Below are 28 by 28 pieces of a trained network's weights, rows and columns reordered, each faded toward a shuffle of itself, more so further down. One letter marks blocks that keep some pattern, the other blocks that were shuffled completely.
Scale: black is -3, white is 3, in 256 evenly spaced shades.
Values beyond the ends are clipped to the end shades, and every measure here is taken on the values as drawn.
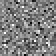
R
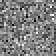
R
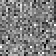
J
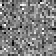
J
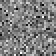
R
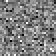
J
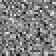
J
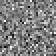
R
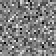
R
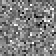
R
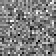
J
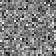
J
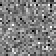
J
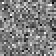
R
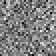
J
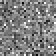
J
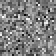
R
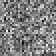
J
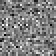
R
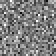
J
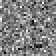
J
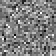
R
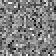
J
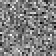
R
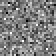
R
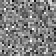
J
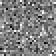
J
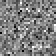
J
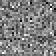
J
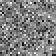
R
